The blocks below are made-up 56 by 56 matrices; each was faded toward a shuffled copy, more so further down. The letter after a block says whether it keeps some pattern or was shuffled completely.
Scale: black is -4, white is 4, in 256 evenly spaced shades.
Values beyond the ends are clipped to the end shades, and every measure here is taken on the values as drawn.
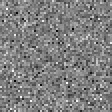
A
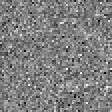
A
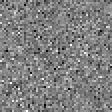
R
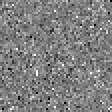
A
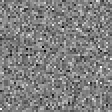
R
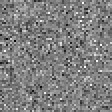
A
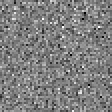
R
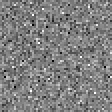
R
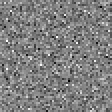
A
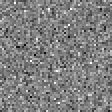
R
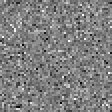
R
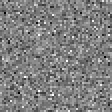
A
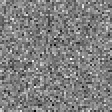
A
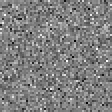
A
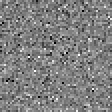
R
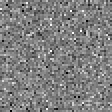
R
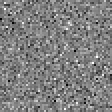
A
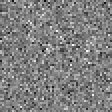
A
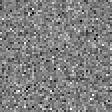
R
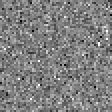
A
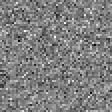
A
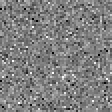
A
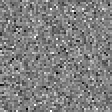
A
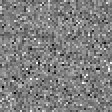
A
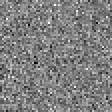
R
